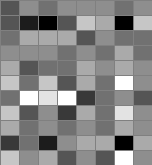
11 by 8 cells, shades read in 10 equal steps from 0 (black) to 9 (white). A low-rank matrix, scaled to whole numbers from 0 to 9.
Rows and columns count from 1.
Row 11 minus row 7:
3 -4 -2 -6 3 -1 4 2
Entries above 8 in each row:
0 0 0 0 0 1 2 0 0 0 1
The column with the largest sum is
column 7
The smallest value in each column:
2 1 0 2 2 3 0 3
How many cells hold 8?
2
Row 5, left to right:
6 3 4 4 6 5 6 5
